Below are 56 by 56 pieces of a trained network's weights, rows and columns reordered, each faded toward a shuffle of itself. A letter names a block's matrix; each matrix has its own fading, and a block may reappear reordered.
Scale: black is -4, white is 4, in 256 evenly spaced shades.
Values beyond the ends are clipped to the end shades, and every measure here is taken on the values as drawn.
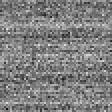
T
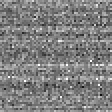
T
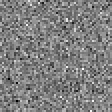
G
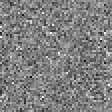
G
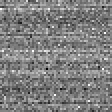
T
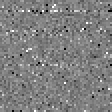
G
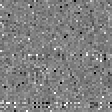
G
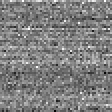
T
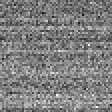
T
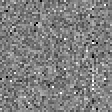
G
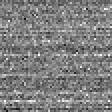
T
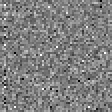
G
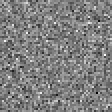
G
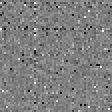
G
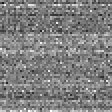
T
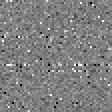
G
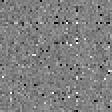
G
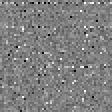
G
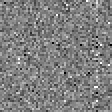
G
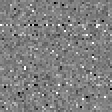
G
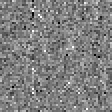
G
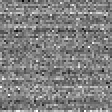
T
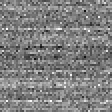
T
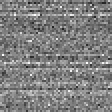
T
